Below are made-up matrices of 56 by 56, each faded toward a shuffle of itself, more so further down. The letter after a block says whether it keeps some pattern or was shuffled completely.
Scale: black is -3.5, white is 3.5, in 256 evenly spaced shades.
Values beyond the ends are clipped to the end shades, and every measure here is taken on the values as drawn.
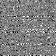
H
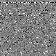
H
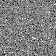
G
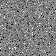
G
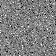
G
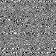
H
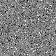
G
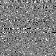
H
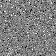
G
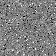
G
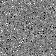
G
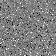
G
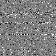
H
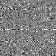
H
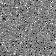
G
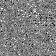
G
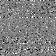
H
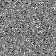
G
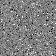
G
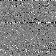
H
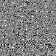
H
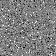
G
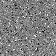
G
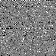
H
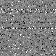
H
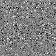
H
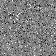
G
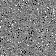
G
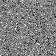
G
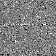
H
